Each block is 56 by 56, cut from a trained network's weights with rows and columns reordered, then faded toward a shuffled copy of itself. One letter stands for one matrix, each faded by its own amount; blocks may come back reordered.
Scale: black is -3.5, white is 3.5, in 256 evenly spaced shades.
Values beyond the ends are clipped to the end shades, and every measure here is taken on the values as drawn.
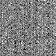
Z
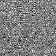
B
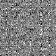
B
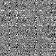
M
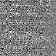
M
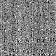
Z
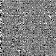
B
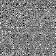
B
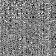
Z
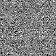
B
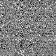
B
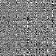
M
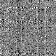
Z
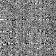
Z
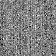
Z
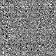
B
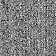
Z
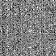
Z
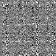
M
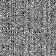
Z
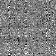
B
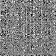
Z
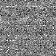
B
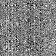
Z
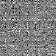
M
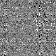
B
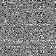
B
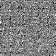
B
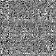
M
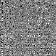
B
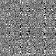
M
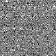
B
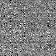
B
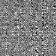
M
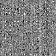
Z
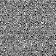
B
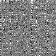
B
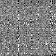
M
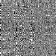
M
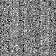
Z
